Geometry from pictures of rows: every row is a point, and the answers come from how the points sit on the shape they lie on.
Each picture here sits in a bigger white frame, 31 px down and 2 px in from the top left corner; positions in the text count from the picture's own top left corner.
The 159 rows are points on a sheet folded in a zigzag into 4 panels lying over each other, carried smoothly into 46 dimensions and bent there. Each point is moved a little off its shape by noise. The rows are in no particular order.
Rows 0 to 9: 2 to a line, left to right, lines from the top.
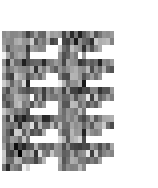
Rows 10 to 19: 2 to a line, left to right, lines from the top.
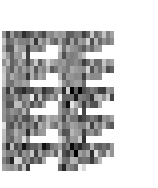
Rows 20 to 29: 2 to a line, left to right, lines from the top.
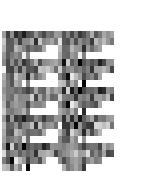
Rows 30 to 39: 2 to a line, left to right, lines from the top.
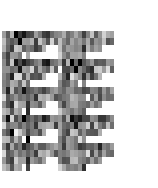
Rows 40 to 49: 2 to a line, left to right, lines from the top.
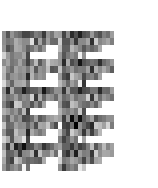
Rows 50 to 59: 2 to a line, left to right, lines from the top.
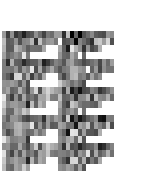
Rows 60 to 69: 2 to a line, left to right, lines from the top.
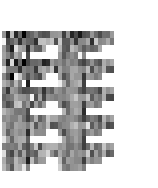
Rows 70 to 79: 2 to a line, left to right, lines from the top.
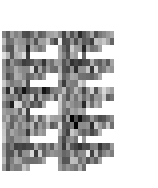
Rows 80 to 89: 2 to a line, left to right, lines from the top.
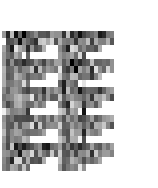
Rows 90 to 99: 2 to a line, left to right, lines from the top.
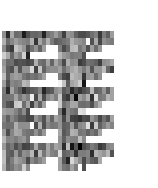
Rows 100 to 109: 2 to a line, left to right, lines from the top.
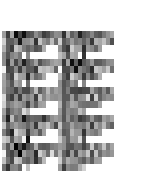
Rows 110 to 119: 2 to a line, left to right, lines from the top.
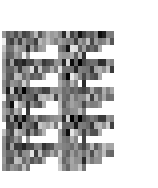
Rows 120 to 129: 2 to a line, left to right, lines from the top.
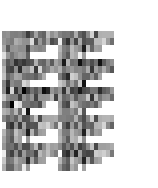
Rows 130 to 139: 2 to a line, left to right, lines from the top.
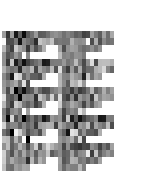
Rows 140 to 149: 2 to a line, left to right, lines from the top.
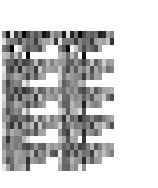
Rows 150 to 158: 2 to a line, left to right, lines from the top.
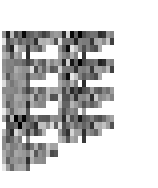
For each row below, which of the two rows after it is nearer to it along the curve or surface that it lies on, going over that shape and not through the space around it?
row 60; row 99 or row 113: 113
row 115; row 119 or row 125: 125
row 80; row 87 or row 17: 87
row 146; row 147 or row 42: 42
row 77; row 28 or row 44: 44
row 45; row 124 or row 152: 152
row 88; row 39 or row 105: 105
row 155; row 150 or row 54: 54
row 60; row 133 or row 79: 133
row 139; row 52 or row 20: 52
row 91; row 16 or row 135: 135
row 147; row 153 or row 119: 153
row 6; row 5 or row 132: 5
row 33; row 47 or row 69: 47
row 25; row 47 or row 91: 47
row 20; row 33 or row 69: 69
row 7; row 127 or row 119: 127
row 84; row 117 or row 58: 58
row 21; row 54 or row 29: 54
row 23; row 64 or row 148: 148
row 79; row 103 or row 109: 109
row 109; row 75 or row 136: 75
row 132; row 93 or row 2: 2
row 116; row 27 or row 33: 33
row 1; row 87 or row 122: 87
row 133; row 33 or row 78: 33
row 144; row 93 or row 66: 66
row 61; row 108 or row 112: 108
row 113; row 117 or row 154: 117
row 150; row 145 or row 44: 145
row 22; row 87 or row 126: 126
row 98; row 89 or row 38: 89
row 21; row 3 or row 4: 3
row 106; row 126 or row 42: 126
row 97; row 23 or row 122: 122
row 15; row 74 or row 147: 147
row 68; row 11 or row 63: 63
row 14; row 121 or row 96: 96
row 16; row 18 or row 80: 80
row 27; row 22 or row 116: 22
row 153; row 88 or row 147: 147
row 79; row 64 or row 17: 64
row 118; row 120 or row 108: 108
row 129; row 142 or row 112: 142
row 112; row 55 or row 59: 59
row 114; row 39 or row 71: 71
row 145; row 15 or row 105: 15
